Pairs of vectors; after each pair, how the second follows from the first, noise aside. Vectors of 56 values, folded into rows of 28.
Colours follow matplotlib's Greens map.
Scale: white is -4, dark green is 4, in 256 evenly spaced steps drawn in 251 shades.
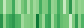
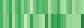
wrapped around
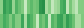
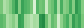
reversed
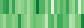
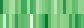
reversed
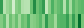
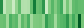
copied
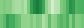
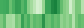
negated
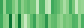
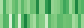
negated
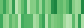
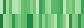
reversed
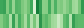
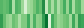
reversed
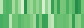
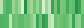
copied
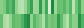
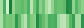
wrapped around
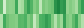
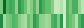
negated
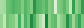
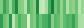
reversed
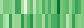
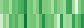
wrapped around
